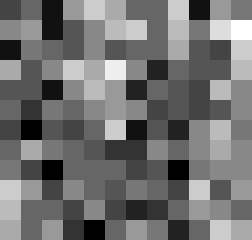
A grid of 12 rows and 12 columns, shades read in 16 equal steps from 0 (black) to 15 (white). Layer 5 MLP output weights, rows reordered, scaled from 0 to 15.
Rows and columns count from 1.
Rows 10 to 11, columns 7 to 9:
7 6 4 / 2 3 6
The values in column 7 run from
1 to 12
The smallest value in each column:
1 0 0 3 0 3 1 2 0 1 4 6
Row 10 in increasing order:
4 4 5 5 6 6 7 8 9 9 12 12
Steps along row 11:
down same down up down down up up up down down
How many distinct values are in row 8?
6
